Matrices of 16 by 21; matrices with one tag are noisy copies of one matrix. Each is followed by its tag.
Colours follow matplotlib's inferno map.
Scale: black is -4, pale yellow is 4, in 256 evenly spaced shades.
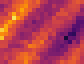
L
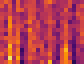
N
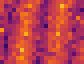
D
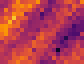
L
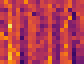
N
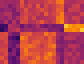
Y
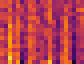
N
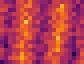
D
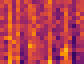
N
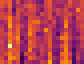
N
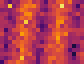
D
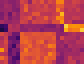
Y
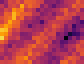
L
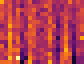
N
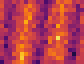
D
